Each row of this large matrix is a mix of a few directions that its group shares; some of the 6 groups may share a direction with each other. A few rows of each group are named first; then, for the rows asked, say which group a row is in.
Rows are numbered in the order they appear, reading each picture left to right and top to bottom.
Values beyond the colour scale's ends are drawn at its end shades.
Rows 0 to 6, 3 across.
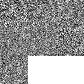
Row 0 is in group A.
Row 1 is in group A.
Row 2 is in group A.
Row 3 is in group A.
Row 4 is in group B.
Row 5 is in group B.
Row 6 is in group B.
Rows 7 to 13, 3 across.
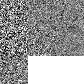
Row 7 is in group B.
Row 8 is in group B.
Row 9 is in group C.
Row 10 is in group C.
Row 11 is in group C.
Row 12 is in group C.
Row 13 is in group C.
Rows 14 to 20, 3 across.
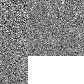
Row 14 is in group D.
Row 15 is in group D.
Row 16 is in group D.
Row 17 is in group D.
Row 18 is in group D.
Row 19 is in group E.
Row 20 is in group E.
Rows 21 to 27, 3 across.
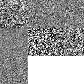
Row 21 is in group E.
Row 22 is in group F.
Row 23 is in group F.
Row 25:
A
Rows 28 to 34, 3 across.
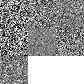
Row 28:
E
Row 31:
A
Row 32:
F
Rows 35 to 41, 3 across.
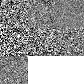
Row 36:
D
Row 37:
F
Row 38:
C
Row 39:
E
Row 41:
A
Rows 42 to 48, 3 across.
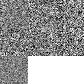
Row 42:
C
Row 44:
C
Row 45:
E
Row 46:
E
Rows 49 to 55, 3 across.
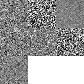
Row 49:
A
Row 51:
E
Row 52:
A
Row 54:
A
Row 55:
C
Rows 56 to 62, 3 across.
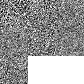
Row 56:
F
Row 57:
D
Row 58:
D
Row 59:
A
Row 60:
D
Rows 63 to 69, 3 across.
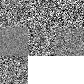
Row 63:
E
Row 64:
B
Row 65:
E
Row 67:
A
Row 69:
B
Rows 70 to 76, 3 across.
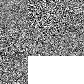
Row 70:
E
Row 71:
B
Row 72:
F
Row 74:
F
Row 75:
B
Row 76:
C
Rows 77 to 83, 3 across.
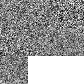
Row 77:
E
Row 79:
B
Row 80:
E
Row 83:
E
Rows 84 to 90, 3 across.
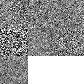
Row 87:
B
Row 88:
E
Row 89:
B
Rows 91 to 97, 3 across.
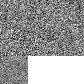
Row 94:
E
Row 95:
F
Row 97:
C
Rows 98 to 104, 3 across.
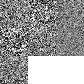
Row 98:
B
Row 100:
C
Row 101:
A
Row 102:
D
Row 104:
E
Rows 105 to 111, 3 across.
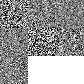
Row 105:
C
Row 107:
C
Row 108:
D
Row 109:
F
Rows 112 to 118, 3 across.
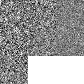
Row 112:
E
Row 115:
A
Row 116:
C
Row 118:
F
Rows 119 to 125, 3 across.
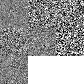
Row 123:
D
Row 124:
C
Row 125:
E
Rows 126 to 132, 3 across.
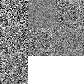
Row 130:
E
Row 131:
E
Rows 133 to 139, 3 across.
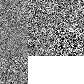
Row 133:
E
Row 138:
D
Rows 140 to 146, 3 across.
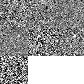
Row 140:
C
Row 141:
C
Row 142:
C
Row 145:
C
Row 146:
C
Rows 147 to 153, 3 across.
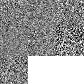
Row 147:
B
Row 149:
B
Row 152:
F
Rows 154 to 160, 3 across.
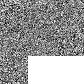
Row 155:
E
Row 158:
F
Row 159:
A
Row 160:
C
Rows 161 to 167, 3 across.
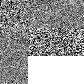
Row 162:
B
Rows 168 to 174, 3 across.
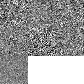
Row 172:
D
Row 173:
A
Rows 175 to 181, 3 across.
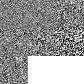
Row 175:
B
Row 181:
D
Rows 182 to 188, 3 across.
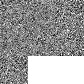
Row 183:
E
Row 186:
F
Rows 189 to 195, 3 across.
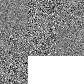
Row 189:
C
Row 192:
F
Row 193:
A
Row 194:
E
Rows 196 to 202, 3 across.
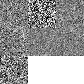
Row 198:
A
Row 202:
E
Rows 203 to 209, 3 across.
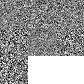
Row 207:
E
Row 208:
F
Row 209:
C
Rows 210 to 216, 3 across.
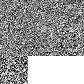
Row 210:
C
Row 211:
F
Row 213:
B
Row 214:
E
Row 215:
E
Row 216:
F
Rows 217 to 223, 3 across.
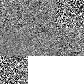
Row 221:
A
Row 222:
E
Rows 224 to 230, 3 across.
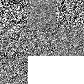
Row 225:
C
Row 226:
D
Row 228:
D
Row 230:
D
